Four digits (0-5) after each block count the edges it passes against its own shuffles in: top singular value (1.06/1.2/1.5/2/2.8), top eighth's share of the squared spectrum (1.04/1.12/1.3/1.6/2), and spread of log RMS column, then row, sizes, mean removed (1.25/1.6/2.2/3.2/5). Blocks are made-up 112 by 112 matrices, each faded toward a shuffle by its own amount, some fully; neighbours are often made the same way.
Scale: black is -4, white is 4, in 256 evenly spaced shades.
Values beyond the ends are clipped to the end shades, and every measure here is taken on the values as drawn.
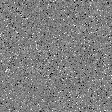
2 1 0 0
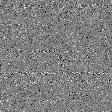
2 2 0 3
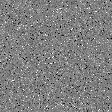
0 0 0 0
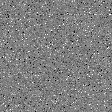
1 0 0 0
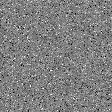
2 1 0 0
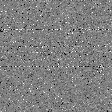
2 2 0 2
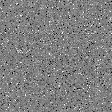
3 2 0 0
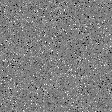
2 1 0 0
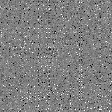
4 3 2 1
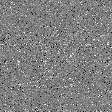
1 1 0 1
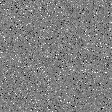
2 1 0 0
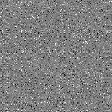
4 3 2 2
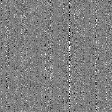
3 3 4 0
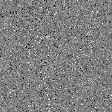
0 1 2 0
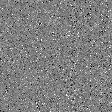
1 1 1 0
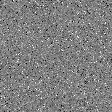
0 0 0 0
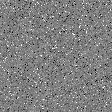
0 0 0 0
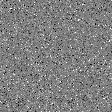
0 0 0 0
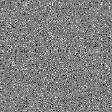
4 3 2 2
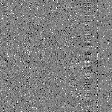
4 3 2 1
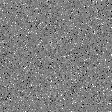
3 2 1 0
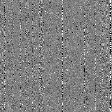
3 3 4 0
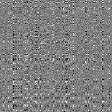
5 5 4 3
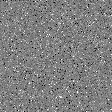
0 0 0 0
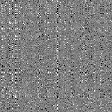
5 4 3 2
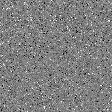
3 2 0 0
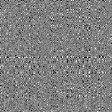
5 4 3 3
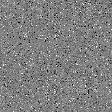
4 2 1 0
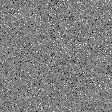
0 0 0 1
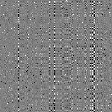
5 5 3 3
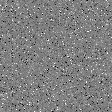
2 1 0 0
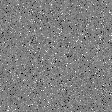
2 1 0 0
